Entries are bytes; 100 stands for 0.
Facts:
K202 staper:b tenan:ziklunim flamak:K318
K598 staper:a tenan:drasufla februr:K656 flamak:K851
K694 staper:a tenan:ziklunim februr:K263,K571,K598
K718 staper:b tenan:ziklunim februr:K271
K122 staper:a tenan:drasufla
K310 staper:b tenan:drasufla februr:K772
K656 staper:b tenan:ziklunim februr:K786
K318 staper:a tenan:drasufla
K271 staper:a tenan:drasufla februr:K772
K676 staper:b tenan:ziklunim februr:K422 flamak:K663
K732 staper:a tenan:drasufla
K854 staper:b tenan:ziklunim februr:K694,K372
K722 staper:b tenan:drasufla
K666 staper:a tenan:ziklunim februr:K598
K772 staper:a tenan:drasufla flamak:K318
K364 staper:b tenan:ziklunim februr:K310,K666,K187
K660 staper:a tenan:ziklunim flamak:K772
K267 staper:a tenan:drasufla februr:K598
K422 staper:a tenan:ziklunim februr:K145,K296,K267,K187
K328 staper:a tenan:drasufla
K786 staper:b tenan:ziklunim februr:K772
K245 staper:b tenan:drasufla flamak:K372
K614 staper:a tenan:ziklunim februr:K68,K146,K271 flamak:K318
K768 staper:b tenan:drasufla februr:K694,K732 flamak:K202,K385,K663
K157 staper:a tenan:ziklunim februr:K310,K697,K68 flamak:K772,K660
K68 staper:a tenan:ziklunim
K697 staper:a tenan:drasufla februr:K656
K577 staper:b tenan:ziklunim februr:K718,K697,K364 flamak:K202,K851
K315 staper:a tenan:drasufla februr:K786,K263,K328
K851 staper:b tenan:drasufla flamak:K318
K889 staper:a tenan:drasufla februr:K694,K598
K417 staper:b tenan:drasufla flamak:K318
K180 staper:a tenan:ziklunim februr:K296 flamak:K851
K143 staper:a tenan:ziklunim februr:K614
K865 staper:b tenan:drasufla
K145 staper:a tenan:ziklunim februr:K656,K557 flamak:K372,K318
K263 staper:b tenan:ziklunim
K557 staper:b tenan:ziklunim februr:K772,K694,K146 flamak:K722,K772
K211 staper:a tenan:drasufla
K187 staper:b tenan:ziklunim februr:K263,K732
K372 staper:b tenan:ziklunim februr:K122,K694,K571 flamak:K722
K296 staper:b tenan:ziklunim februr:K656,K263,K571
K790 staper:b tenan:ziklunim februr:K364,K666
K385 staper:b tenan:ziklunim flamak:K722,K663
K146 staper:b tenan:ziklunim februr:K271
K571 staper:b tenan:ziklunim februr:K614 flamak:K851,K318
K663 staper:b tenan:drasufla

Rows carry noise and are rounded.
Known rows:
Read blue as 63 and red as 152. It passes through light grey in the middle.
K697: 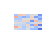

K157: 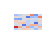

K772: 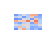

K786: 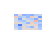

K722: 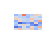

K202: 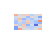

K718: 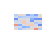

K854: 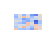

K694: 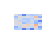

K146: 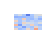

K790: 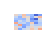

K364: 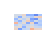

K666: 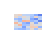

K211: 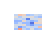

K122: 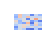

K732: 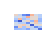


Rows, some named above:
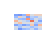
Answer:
K145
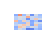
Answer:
K122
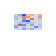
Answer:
K768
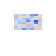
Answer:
K854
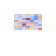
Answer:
K577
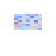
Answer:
K143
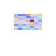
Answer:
K145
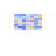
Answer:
K676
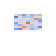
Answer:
K571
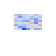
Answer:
K422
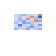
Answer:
K328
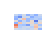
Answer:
K143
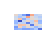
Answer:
K732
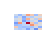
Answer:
K180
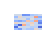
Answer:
K263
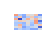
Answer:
K598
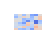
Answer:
K854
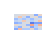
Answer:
K660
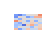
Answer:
K557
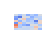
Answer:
K143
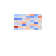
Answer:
K157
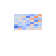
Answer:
K385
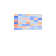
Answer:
K614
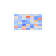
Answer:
K315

